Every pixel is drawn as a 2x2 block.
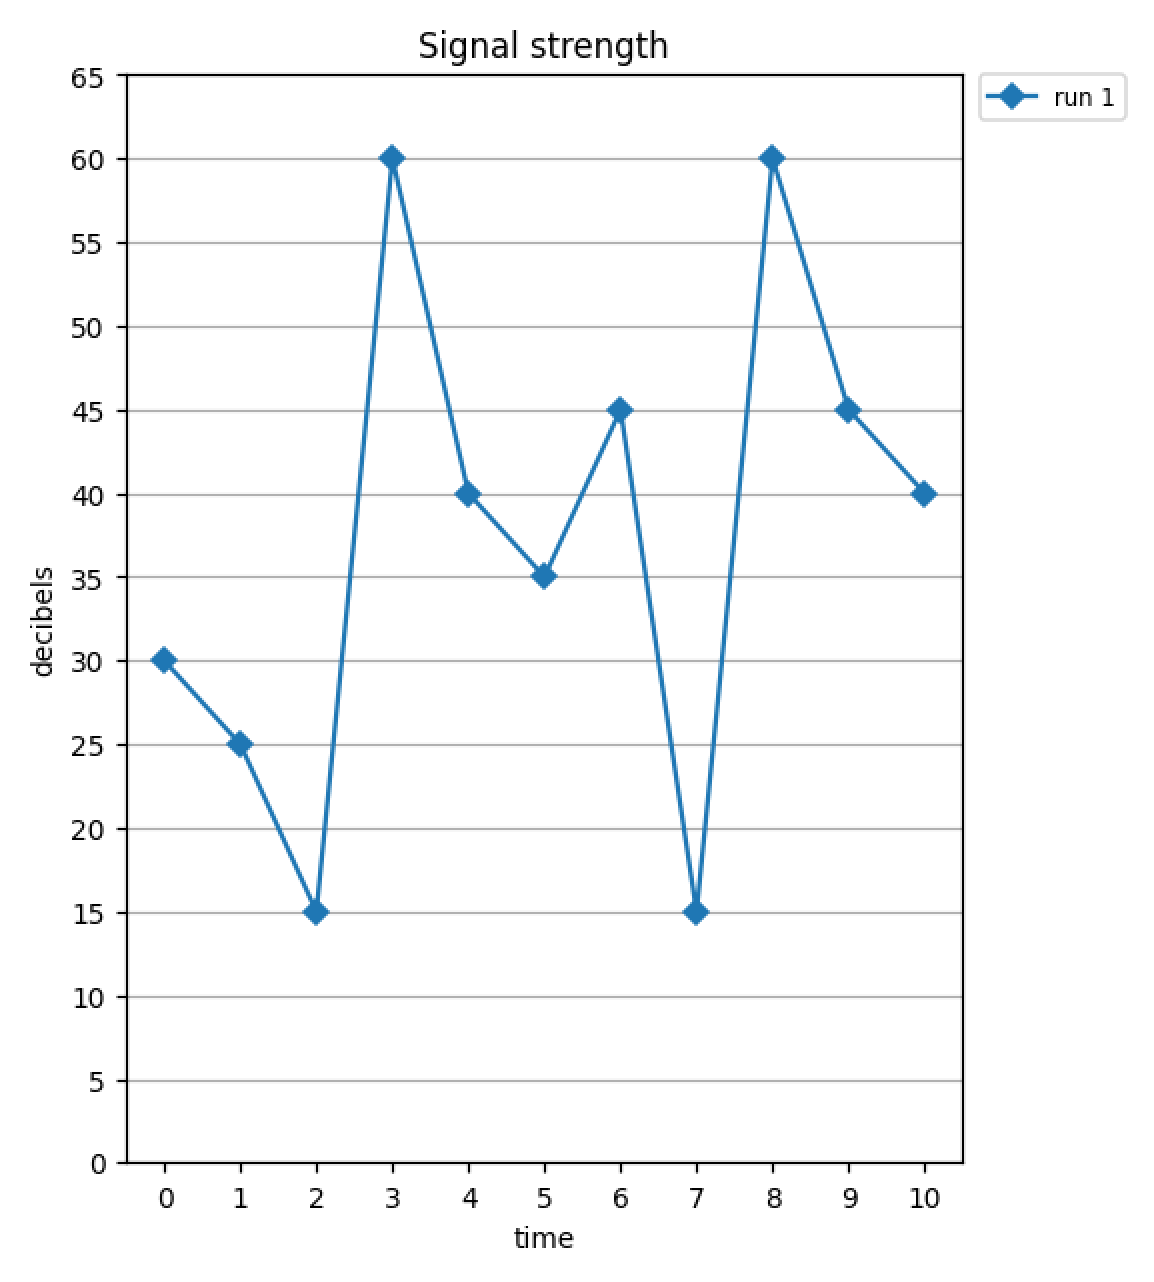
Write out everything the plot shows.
Title: Signal strength
x-axis: time, ticks 0 1 2 3 4 5 6 7 8 9 10
y-axis: decibels, ticks 0 5 10 15 20 25 30 35 40 45 50 55 60 65
Legend: run 1
Values:
run 1: 30 25 15 60 40 35 45 15 60 45 40
